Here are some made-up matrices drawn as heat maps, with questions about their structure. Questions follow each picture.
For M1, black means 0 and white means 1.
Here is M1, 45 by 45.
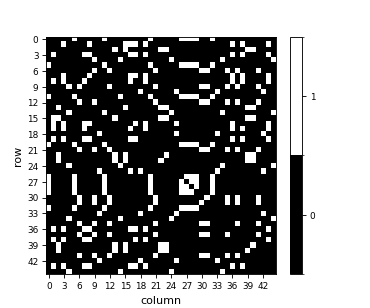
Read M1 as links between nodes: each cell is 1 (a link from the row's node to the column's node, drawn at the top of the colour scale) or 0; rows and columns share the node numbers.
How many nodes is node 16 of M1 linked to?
9
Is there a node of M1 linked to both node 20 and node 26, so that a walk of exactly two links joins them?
yes
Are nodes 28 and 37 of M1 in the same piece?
yes
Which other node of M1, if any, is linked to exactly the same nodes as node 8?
node 17
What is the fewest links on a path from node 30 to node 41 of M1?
1
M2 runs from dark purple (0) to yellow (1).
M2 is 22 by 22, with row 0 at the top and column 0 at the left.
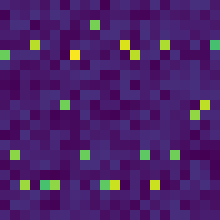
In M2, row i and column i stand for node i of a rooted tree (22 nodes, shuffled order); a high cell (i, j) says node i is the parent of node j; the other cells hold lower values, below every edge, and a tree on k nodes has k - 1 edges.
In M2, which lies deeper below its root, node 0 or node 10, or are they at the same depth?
node 0
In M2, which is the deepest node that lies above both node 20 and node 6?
10
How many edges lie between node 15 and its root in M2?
1
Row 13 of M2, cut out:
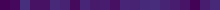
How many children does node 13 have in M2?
0
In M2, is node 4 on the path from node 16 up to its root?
yes
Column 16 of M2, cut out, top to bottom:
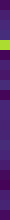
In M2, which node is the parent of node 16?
4
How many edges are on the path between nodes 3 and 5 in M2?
3
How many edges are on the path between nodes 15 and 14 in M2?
1
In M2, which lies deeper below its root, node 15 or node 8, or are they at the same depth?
node 8
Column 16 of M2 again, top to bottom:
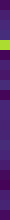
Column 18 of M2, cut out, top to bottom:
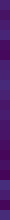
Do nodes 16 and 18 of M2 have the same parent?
no
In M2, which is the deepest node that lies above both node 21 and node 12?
4
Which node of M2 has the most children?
18
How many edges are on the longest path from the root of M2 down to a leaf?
2
